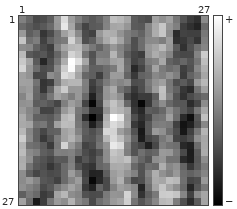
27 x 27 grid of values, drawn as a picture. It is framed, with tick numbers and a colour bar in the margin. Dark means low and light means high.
The values follow a bell shape. Upright stripes repeat 4 times across the table. The grain runs up and down. There is no overall slope.
